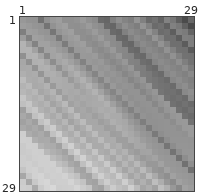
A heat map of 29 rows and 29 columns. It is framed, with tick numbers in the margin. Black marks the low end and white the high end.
There is an overall slope up to the bottom left. The ninth with the lowest average is the top right. The ninth with the highest average is the bottom left. The grain runs diagonally down to the right. The values follow a bell shape. The halves do not mirror each other.
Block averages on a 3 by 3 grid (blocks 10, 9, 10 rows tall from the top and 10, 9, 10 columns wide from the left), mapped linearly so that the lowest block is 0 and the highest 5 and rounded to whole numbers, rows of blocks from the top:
2 1 0
4 3 1
5 4 2
